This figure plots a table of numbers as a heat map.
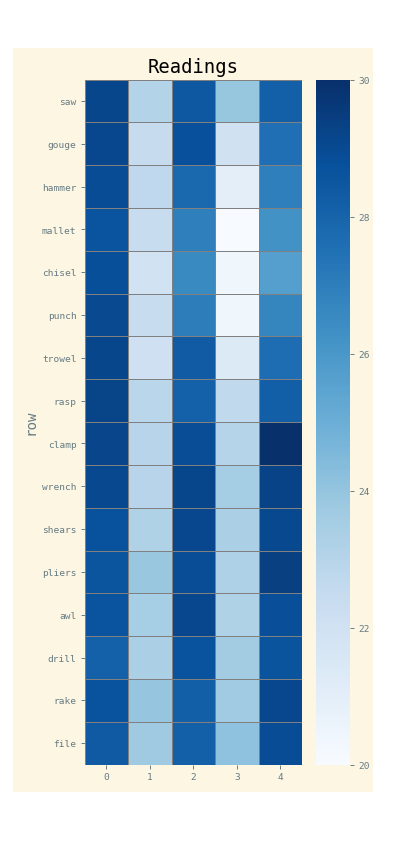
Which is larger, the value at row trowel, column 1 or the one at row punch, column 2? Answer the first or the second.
the second
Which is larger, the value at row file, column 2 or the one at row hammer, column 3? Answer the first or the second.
the first
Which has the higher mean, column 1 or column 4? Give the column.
4
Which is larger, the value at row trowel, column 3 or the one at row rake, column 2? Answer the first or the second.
the second
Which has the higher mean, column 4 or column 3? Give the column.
4
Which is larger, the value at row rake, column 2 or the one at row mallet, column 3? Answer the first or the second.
the first
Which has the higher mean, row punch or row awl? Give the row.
awl
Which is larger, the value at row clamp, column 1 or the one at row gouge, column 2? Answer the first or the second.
the second
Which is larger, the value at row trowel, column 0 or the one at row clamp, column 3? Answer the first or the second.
the first
